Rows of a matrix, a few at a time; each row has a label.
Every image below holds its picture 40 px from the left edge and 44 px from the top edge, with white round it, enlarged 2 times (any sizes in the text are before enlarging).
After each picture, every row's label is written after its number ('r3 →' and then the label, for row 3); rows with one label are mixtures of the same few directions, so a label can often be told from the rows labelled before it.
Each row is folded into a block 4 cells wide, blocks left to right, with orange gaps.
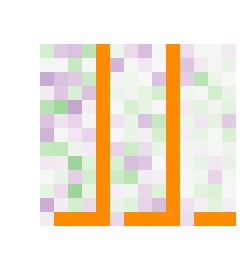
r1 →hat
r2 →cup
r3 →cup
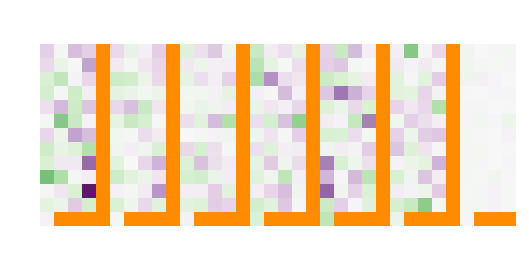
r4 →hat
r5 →hat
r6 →cup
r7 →cup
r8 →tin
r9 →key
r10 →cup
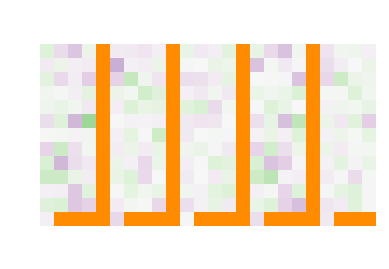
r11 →cup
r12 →cup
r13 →hat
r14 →cup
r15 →cup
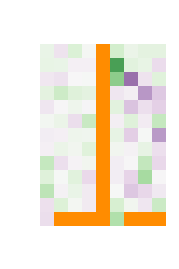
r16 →tin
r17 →cup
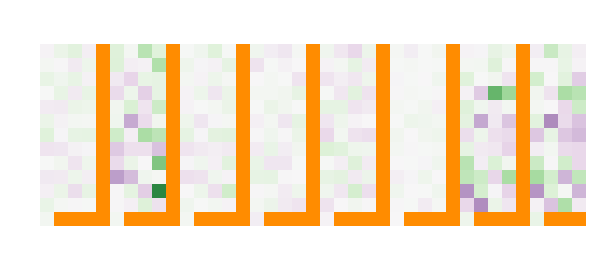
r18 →hat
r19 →hat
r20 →hat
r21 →cup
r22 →hat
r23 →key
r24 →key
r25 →key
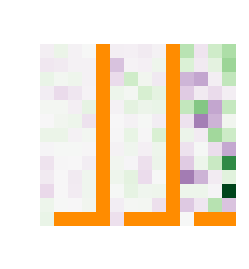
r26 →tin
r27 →cup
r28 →hat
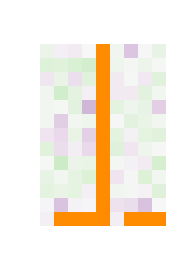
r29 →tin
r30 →key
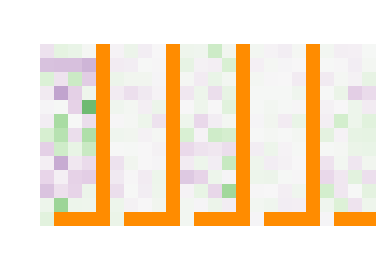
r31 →tin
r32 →tin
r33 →hat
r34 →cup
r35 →key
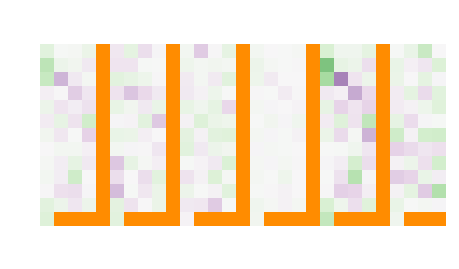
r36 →cup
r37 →tin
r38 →key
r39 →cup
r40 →cup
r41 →hat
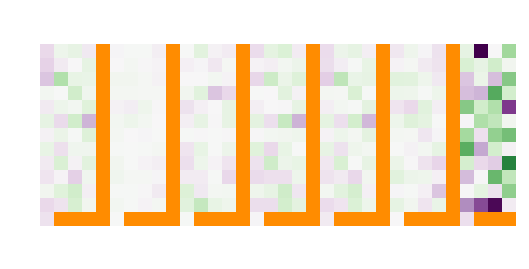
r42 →cup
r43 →hat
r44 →key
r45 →cup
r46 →cup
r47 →hat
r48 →key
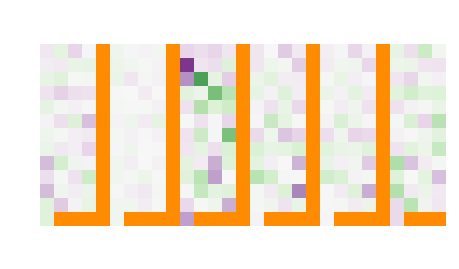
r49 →tin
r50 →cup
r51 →cup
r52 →hat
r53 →hat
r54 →tin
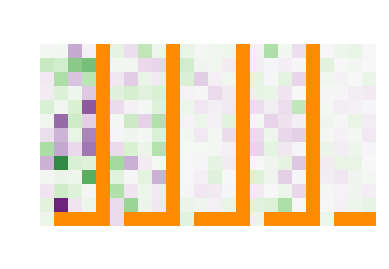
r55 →tin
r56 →tin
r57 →cup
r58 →key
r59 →cup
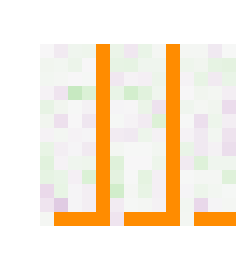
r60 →key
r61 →tin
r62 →tin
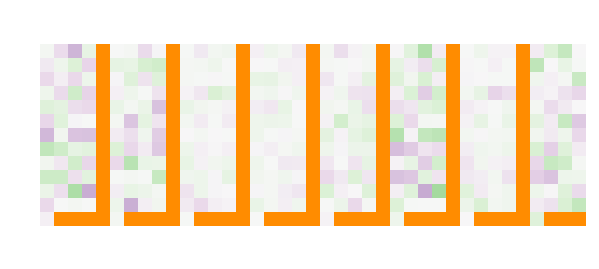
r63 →hat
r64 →tin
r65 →key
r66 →hat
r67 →key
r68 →hat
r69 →key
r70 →cup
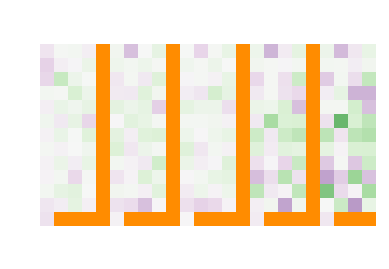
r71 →cup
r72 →key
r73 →key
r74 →key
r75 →key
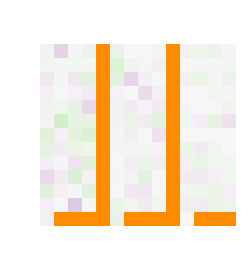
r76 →key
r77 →cup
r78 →cup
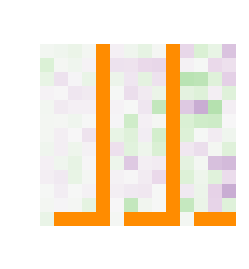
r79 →cup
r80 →tin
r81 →hat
